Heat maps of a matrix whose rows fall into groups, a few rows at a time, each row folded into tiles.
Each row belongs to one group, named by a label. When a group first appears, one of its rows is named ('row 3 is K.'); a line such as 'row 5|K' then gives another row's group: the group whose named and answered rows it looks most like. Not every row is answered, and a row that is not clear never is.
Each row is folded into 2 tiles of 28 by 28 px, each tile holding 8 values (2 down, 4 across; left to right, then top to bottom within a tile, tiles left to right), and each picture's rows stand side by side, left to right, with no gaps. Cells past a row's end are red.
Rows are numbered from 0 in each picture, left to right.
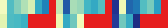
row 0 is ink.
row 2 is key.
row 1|ink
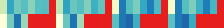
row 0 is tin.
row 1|tin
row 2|ink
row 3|ink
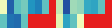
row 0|ink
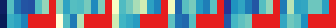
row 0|key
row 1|tin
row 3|ink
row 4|key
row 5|key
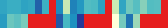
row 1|key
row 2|tin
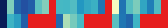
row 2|ink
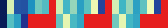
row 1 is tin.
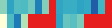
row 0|tin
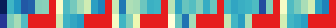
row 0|key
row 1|ink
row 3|tin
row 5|ink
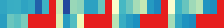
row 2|ink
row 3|ink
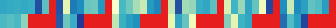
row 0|tin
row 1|key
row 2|ink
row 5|key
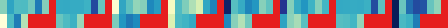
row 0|tin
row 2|ink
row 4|key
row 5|key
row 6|tin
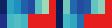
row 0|key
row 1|key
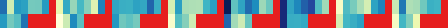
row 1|tin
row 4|key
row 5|key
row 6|ink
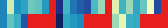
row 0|key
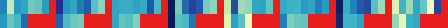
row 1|key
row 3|key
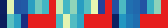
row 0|key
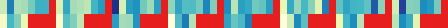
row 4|key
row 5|tin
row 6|tin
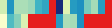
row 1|key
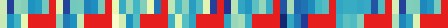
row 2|tin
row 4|key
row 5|key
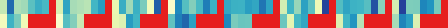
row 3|ink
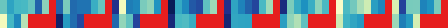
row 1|key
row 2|key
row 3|key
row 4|key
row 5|key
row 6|ink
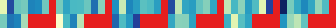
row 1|tin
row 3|key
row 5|key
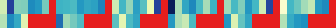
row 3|key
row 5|ink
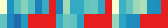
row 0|ink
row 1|key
